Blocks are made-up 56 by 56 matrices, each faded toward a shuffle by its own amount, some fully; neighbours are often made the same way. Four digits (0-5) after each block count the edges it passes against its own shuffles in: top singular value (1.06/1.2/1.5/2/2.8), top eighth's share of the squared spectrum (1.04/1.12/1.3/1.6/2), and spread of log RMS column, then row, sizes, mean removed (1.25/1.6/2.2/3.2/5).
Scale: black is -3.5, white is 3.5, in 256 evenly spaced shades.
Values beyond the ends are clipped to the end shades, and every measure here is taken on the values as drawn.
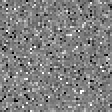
0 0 0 0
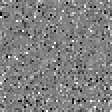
3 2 0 1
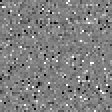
1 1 0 0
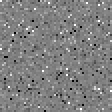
0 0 0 0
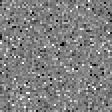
0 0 0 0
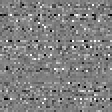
2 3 0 3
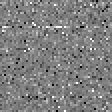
2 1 0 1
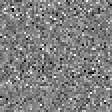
1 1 0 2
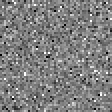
0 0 0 0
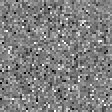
0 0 0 0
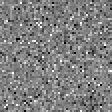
0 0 0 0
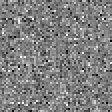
1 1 1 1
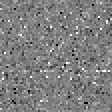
1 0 0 0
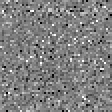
2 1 0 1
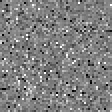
1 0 0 0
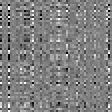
5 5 4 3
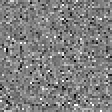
3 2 1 1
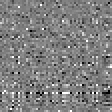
4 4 1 2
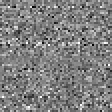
1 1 0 3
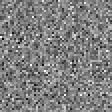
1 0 0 1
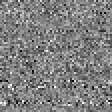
1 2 0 3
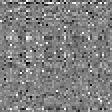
4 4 2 2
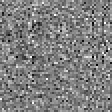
3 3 1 1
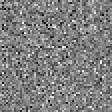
3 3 1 1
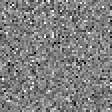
2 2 1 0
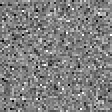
2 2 1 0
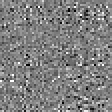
4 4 2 2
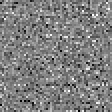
3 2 1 1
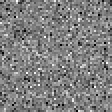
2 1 0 0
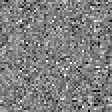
3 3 1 1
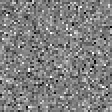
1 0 0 0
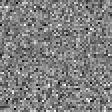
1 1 0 2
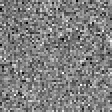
0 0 0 1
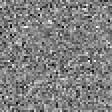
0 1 0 2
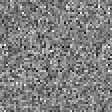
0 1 0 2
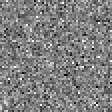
0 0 0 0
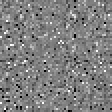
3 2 1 0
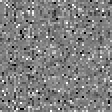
3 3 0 1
